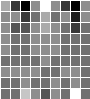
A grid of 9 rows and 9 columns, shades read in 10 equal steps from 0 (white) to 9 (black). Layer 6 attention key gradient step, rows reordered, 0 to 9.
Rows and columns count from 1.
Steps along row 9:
same down up up down up down up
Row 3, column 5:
3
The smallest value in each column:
3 4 2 4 0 4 4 0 4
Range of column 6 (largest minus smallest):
1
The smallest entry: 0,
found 2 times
